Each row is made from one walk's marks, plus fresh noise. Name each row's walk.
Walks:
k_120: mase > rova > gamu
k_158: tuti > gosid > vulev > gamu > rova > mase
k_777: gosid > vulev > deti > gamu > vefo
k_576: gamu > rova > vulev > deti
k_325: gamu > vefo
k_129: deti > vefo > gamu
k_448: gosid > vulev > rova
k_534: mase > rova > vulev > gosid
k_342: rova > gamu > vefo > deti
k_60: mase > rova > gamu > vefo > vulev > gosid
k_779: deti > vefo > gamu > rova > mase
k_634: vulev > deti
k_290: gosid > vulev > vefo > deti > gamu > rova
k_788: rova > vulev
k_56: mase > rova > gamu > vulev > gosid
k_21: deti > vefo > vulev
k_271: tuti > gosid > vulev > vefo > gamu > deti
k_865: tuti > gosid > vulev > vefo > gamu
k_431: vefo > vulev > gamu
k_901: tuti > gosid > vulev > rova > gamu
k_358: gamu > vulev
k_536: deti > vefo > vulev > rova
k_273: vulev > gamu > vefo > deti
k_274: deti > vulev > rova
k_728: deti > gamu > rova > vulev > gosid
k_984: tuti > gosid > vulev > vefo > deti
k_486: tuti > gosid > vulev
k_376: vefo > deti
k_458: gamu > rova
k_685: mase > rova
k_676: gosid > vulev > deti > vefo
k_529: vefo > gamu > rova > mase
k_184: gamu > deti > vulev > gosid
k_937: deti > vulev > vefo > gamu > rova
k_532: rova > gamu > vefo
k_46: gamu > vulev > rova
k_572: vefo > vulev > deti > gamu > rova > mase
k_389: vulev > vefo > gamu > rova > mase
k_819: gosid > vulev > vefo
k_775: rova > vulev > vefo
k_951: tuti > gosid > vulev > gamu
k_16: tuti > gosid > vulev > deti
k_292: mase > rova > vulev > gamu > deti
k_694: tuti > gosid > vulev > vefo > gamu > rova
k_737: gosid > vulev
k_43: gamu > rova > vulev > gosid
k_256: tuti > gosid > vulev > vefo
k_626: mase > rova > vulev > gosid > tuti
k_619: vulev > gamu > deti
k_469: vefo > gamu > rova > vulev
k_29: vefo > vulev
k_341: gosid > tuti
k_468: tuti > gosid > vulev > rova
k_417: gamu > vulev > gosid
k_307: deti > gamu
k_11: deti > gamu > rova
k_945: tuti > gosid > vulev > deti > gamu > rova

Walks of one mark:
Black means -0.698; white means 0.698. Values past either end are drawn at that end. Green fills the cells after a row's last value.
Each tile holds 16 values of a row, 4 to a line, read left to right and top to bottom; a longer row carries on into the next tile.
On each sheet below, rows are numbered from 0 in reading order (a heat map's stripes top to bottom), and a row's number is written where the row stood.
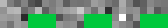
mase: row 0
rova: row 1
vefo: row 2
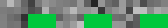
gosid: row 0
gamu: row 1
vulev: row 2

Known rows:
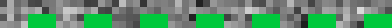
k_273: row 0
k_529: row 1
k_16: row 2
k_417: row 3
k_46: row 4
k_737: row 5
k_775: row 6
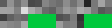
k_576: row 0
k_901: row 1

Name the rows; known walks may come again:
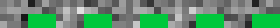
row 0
k_158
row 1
k_469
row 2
k_619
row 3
k_775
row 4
k_901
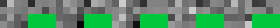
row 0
k_984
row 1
k_341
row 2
k_819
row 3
k_290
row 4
k_184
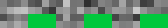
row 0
k_458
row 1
k_777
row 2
k_728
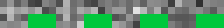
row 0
k_572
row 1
k_273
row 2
k_788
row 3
k_16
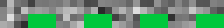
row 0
k_29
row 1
k_779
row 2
k_46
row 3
k_576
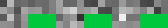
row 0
k_21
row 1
k_120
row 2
k_325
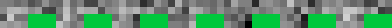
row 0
k_532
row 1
k_431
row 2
k_60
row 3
k_634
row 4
k_486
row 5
k_737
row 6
k_529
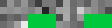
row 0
k_307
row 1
k_536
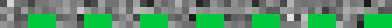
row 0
k_676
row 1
k_43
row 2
k_358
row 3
k_417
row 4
k_945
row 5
k_376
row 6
k_694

